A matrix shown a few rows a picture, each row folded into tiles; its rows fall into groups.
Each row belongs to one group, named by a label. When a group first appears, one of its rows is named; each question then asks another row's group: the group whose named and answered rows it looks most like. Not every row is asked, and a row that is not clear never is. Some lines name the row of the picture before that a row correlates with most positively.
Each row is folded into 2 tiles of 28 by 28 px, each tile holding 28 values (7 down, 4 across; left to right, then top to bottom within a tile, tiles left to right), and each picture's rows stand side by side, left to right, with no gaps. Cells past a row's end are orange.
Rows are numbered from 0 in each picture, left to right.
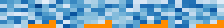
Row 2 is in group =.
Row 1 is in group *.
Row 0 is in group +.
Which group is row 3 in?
*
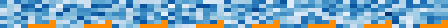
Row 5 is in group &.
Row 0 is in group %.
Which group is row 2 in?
=
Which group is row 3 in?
+
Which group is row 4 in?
%
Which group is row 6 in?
%
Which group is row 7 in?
&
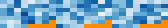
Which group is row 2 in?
=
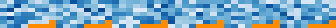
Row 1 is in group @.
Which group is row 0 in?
*
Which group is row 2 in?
&
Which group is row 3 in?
&
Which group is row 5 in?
=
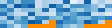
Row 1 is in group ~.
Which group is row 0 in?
~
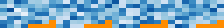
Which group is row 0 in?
@
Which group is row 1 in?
%
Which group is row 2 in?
&
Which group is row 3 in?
*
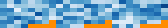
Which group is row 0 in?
@
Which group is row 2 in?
=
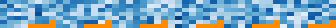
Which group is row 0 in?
+
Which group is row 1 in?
~
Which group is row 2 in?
~
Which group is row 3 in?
*
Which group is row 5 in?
&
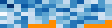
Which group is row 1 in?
*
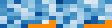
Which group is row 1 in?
@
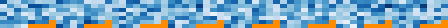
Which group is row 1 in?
@
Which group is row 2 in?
*
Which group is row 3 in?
~
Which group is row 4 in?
@
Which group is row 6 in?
%
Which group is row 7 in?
~
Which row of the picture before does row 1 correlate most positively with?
1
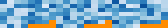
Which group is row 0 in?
&
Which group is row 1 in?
~
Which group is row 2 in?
+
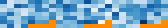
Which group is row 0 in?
&
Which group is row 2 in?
=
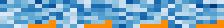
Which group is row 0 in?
%
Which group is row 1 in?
=
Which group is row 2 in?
*
